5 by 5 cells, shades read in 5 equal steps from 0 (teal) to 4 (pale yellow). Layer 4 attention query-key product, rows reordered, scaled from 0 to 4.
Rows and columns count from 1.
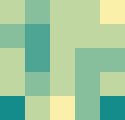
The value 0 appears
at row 5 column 1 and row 5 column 5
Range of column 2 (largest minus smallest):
2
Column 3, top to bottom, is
3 3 3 3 4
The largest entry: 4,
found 2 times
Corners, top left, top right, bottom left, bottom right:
3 4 0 0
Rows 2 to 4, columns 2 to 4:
1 3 3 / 1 3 2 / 2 3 2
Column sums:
11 9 16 12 12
